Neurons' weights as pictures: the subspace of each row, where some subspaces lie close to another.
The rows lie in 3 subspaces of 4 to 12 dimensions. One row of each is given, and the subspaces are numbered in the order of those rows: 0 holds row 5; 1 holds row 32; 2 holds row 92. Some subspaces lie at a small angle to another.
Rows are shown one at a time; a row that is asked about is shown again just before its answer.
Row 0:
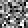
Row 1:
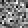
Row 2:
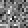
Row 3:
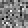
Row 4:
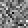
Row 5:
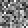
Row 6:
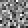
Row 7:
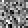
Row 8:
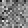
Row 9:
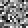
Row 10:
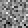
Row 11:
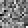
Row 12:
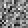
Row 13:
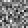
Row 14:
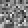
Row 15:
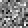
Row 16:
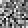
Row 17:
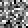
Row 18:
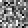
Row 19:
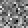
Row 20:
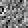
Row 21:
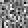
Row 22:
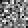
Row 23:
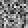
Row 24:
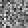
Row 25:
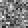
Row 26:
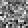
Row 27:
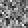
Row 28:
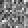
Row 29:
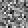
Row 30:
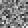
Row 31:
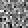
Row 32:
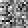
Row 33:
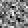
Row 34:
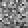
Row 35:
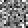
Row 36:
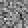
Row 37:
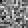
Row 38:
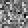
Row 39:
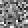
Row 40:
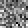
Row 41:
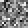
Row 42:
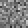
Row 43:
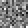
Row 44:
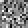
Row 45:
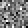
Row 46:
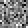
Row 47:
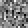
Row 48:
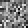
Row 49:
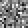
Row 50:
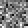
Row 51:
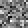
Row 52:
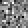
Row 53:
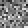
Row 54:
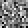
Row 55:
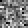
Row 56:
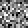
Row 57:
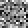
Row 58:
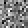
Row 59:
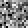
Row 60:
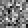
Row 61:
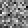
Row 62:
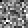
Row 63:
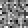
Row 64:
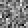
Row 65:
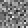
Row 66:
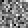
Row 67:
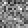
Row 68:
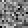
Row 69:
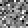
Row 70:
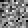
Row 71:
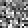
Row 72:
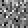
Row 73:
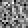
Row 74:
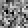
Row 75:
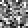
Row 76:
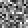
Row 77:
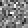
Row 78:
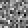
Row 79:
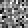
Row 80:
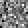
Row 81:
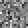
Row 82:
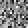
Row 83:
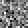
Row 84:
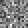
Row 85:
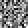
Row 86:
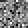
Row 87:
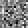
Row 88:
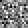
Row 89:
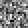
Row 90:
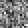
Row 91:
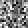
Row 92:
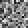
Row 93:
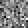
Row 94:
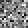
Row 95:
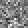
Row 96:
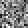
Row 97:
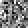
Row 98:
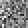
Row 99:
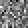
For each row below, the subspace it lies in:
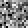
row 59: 1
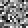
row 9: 0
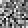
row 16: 2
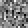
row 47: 2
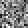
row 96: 0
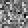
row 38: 1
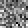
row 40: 0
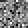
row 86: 0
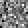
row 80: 0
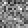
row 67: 1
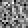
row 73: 2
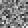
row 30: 0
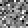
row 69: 0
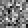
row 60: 0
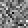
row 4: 0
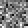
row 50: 1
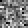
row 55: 1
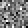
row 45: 1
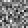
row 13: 1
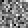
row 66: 0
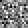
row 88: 1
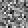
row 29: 0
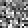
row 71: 2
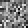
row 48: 1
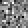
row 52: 2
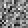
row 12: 0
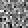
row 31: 0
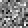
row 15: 0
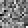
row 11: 0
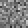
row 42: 0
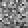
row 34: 0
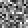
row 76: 1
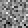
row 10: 0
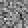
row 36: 1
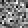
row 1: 1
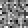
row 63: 1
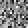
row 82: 0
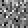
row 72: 1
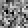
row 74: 2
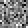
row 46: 0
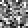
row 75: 0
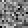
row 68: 0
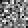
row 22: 2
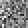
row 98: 2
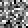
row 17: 0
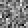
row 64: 0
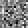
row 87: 0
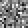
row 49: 1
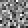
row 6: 0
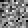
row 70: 1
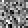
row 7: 2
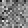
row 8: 1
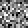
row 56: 1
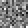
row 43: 0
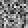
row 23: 1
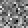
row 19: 1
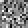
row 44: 0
